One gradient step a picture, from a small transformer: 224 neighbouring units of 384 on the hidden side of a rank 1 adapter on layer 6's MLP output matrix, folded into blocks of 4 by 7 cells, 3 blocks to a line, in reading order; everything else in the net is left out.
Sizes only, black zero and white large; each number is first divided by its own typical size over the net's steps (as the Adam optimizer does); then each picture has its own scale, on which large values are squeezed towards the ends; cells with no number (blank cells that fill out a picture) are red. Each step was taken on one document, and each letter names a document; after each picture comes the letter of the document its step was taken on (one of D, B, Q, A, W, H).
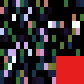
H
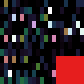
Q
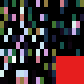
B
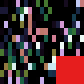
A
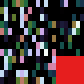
H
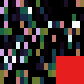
H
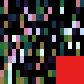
Q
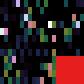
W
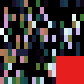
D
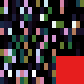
D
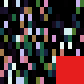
A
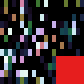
B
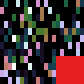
A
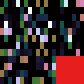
W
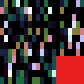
Q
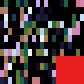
D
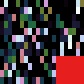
A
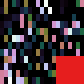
Q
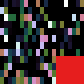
W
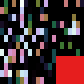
B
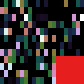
W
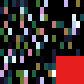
H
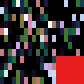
W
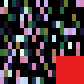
Q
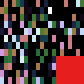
D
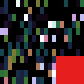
W
